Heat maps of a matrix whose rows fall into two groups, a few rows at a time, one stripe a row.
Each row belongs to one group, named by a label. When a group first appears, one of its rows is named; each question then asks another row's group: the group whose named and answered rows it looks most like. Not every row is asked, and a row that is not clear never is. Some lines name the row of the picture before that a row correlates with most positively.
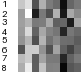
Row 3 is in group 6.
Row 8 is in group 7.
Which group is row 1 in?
7
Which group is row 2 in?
7
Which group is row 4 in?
7
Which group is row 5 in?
7
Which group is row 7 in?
7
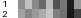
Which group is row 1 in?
6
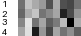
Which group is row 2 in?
6
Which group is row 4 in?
7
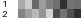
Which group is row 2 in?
6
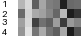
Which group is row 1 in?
7
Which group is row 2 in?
6
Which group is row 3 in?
7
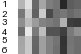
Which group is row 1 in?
7
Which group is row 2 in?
7
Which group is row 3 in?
6
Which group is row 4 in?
7
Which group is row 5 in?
7
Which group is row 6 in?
7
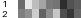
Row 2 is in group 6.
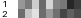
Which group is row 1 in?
6
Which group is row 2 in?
6
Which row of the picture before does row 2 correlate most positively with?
1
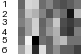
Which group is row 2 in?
6
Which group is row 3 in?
6
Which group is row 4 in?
6
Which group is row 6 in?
7
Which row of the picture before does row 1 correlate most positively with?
2
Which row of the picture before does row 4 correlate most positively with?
2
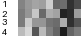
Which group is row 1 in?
6
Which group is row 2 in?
6
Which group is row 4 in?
7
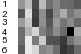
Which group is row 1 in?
7
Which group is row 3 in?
7
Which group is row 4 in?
6
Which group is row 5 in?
7
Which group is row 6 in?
6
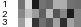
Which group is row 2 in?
6
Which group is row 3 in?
7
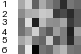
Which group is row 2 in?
6
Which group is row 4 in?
6
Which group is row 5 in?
6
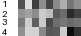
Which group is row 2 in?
6
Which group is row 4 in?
6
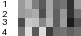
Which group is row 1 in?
6
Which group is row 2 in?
6
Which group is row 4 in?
7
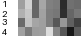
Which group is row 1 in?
7
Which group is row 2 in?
7
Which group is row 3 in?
6
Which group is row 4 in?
6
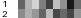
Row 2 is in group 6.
